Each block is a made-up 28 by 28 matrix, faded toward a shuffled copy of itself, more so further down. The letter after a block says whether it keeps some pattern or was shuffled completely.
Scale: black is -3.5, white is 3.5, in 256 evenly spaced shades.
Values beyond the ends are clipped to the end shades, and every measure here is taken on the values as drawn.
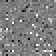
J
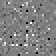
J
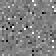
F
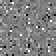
J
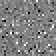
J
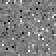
F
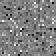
F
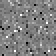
F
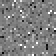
F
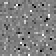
F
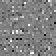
J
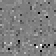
J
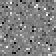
F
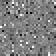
J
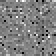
J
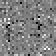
J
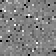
F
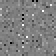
J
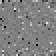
J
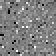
F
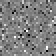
F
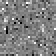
F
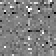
J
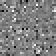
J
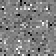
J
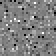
F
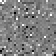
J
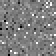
F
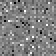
F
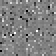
J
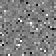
F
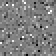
F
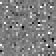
J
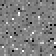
F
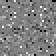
F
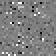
J
